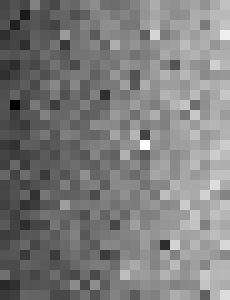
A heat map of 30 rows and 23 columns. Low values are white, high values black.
Fine speckle covers the field. There is an overall slope up to the left. Overall the values sit about 50% of the way up the scale. No row or column stands out.
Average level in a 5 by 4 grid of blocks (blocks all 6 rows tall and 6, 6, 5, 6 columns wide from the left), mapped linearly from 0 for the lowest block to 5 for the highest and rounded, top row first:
5320 / 5321 / 5320 / 5320 / 5420
